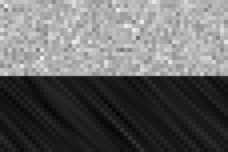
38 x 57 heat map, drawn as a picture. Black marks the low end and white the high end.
It is made of 2 by 1 panels. Panel 1,1: high, fine-grained. Panel 2,1: very low, slanting down to the right, faint in contrast.
